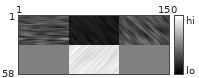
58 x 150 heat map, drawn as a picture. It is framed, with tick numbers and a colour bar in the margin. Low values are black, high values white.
The table splits into 2 rows of 3 panels. Panel 1,1: low, streaked across. Panel 1,2: very low, slanting down to the right, faint in contrast. Panel 1,3: low, slanting down to the right. Panel 2,1: middling, flat. Panel 2,2: very high, slanting up to the right, faint in contrast. Panel 2,3: middling, flat.
